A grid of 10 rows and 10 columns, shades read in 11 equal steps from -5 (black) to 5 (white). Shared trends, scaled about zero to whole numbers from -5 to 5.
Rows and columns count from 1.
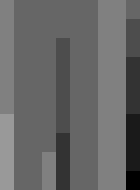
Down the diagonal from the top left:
0 -1 -1 -1 -2 -1 -1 0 0 -5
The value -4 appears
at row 7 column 10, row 8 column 10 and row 9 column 10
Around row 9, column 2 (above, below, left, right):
-1 -1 1 -1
